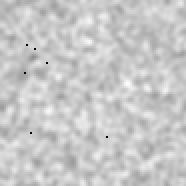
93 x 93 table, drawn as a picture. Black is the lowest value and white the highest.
The halves do not mirror each other. The texture is blotchy. There is no overall slope. The values are skewed, with a long tail toward low values. No single row or column stands out from its neighbours. There are no regular stripes. Six lone cells stand out, each far lower than its neighbours.
